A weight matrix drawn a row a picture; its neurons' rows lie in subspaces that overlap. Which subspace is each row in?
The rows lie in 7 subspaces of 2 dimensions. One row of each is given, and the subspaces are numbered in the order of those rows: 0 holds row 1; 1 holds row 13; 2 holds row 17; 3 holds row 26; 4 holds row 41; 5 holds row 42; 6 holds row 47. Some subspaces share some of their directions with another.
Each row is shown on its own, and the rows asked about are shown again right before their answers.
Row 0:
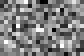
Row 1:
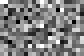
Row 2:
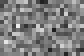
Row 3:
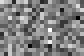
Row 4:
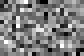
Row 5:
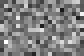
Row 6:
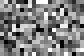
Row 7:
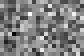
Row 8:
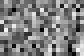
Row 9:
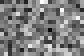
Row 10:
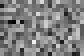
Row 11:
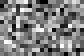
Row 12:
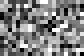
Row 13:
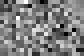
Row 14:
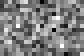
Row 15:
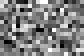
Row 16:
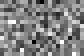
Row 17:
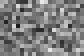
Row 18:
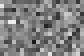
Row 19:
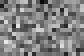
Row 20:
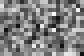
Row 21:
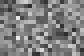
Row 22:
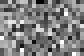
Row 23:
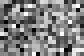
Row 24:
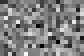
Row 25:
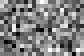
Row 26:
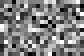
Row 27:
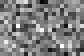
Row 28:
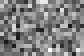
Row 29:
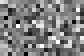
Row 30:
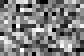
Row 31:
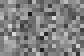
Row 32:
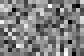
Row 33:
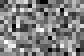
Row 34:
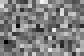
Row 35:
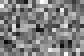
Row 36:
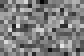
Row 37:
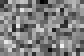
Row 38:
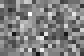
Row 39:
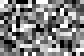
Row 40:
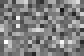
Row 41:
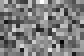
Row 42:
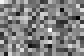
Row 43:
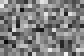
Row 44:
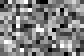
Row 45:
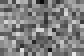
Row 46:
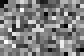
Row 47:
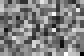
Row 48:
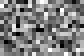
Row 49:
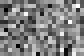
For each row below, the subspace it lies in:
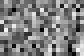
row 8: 6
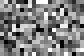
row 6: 4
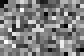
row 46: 5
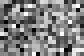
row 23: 2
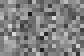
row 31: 1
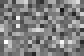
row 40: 3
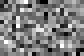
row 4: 1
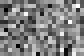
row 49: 2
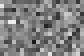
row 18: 4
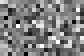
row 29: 0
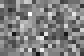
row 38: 1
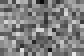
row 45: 4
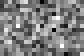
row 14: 6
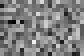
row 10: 4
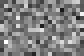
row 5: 3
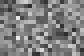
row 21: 1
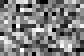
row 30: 2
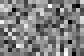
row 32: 2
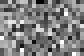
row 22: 4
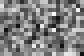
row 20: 6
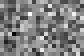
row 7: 1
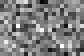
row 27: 0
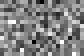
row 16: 4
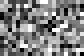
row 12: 3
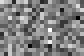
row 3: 5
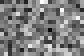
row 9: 5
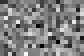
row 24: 0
